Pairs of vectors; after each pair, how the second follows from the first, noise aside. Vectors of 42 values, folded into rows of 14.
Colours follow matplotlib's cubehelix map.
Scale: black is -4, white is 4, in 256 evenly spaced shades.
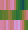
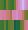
negated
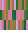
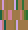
partly zeroed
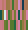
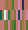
copied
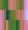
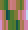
copied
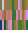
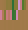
partly zeroed
